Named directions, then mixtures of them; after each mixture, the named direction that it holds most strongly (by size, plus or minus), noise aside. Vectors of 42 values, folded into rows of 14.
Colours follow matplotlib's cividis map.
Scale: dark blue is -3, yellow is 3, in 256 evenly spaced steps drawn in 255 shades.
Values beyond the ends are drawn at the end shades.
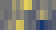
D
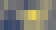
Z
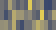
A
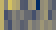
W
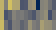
W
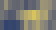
Z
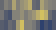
D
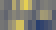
D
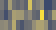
A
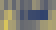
Z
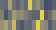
A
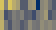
W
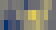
Z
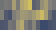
D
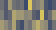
A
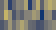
A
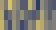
W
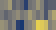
D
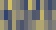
A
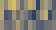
W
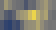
Z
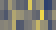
A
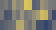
D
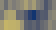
Z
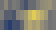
Z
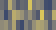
A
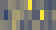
A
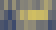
Z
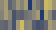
A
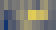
Z
